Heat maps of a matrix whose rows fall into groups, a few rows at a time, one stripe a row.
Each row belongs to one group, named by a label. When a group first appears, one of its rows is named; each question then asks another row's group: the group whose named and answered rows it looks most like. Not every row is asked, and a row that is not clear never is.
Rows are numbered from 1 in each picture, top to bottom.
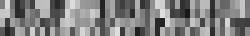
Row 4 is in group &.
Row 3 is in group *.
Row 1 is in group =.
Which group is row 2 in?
=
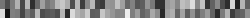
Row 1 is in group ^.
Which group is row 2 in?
*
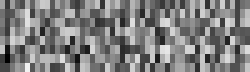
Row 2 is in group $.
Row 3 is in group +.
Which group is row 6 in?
+
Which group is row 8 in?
$
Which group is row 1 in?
^
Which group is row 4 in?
*
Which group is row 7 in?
&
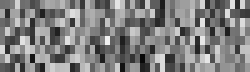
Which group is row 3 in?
^
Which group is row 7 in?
=
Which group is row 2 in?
*
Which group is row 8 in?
&
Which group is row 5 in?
$
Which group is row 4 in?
=
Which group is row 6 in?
+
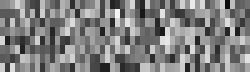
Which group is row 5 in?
+
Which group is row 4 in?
^
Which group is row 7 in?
$
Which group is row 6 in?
*
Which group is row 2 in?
&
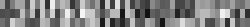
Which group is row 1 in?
&
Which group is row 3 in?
^
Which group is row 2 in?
&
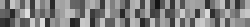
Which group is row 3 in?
&
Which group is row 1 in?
^
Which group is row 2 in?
$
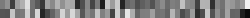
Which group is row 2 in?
*
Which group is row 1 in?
$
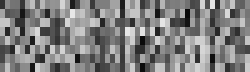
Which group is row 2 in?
*
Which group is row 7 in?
$
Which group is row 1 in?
&
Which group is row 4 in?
*
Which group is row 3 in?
=
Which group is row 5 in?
=
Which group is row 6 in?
&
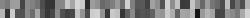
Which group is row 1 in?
*
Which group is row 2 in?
+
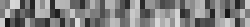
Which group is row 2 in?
=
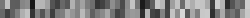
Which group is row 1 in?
=
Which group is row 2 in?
$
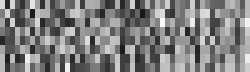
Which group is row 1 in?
+
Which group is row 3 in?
+
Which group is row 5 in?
&
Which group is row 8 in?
+
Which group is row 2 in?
=
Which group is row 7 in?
+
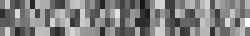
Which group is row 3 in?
&
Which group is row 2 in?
&
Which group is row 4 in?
=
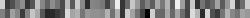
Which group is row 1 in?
+
